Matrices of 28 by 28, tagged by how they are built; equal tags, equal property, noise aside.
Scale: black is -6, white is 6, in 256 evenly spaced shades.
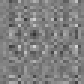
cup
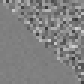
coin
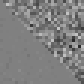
coin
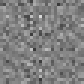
cup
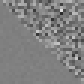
coin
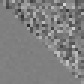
coin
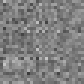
cup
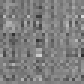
cup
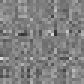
cup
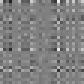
cup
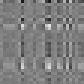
cup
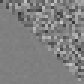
coin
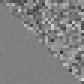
coin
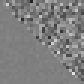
coin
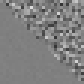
coin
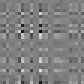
cup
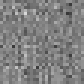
cup
